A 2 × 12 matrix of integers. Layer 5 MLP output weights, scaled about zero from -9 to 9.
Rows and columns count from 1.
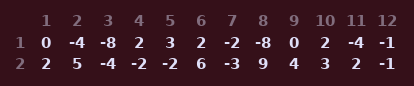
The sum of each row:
-18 19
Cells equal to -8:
2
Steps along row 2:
up down up same up down up down down down down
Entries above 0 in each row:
4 7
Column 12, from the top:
-1 -1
